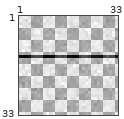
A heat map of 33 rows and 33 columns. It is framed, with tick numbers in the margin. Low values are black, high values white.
Mirror symmetry: none. Odd lines: row 14. Slope: none.
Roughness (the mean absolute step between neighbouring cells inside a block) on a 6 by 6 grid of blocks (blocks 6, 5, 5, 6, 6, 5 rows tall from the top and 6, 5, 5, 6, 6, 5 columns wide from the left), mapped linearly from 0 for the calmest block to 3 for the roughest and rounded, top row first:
0 0 0 0 0 0
0 0 0 0 0 0
3 3 3 3 3 3
0 0 0 0 0 0
0 0 0 0 0 0
0 0 0 0 0 0
